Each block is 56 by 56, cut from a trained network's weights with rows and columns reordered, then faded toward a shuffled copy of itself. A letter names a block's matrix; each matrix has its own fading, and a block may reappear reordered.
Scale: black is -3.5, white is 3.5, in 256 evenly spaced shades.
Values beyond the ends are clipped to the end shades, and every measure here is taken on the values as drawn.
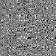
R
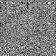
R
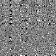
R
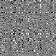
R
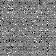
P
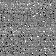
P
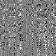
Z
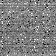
P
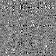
R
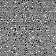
P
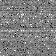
P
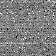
P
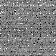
P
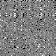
R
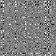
Z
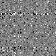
R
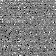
P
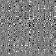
Z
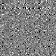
R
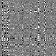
Z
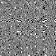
R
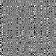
Z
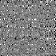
R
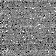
P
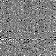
R
